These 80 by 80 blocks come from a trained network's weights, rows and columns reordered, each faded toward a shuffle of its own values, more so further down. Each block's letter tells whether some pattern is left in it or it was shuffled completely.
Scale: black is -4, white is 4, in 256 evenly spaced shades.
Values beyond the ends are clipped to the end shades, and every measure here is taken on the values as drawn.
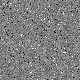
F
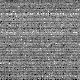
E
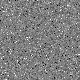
F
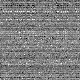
E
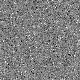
F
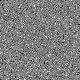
F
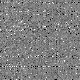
E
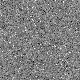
F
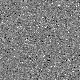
F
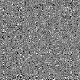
E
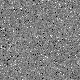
F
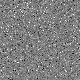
F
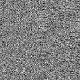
E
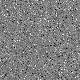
F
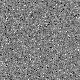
F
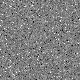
F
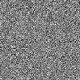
E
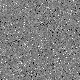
F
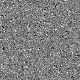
F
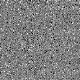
E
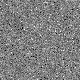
F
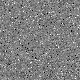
F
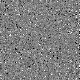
E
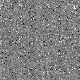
E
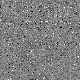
E
